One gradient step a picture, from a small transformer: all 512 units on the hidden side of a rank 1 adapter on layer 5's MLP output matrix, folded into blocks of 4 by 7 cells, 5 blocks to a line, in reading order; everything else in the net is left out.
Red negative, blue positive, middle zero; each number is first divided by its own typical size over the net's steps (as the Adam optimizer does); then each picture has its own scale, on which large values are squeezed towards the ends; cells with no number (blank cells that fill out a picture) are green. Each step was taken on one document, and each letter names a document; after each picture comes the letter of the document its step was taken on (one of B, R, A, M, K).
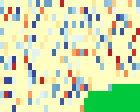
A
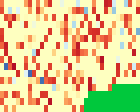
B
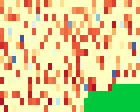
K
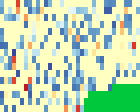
K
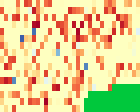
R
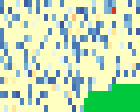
B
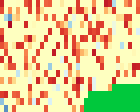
B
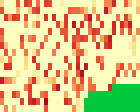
R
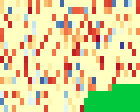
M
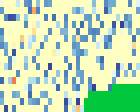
K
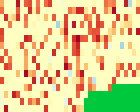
M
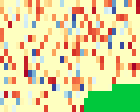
B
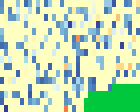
M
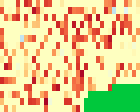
R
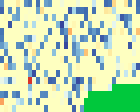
A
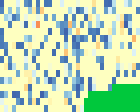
B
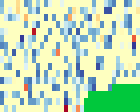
K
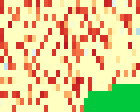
A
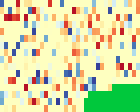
K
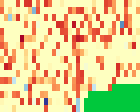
R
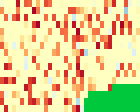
K
